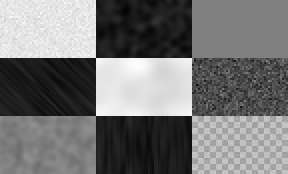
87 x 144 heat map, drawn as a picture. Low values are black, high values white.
The table splits into 3 rows of 3 panels. Panel 1,1: very high, fine-grained, faint in contrast. Panel 1,2: very low, blotchy, faint in contrast. Panel 1,3: middling, flat. Panel 2,1: very low, slanting down to the right, faint in contrast. Panel 2,2: very high, smooth, faint in contrast. Panel 2,3: low, fine-grained. Panel 3,1: middling, blotchy, faint in contrast. Panel 3,2: very low, streaked downward, faint in contrast. Panel 3,3: high, checkered.
